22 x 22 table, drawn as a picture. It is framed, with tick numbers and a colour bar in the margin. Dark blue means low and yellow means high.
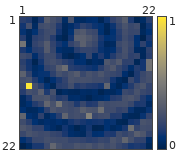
Rings: centred on the top middle. Odd rows or columns: none. Histogram: skewed, a long tail of high values. Slope: none. Roughest part: middle left.
